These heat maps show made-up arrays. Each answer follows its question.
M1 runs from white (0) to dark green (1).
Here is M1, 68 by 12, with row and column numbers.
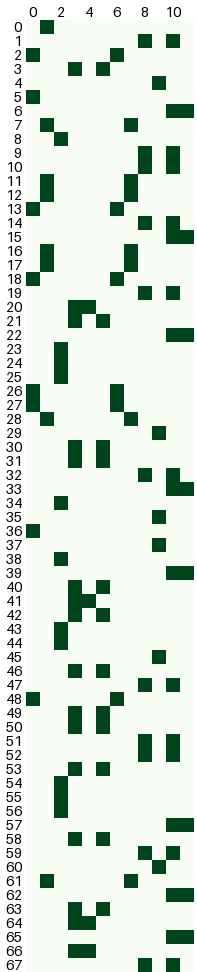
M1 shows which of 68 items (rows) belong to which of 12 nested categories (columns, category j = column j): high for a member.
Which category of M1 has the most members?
10
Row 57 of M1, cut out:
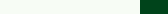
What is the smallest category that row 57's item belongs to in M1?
11
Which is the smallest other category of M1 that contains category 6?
0
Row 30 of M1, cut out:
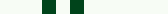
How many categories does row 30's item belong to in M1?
2
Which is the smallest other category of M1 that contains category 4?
3
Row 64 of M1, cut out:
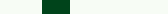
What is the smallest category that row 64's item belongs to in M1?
4
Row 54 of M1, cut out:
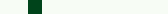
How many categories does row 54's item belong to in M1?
1
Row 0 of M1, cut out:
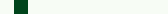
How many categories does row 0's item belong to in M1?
1
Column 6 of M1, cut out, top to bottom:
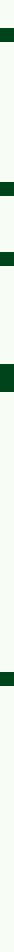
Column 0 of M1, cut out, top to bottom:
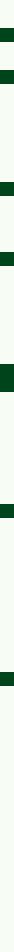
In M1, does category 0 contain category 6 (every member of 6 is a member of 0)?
yes
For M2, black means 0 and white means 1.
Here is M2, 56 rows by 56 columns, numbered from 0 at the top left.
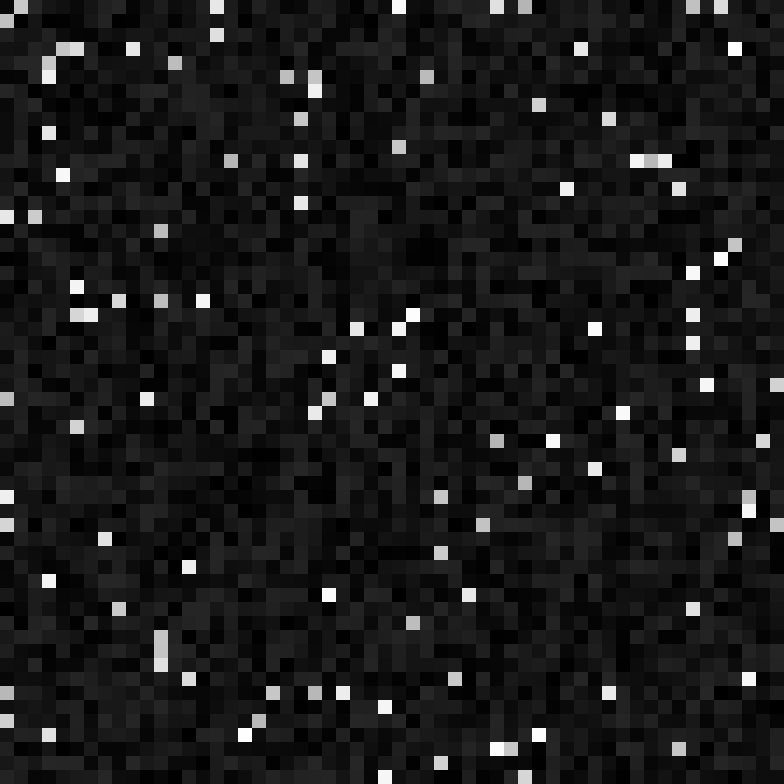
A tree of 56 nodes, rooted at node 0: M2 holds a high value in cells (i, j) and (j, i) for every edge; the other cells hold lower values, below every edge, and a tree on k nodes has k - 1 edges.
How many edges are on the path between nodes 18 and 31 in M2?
4
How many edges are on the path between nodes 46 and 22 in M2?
6
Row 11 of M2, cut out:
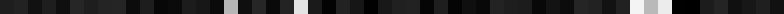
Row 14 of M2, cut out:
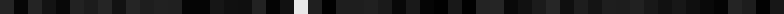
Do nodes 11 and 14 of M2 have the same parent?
yes
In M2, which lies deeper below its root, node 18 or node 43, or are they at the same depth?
the same depth
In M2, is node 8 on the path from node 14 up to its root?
yes
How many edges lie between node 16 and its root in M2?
6
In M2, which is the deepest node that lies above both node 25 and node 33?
23
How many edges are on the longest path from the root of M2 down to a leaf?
7
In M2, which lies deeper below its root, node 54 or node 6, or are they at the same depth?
the same depth
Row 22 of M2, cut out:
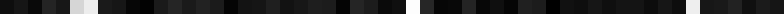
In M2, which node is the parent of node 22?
49
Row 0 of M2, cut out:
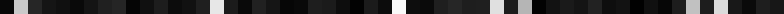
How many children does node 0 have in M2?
7
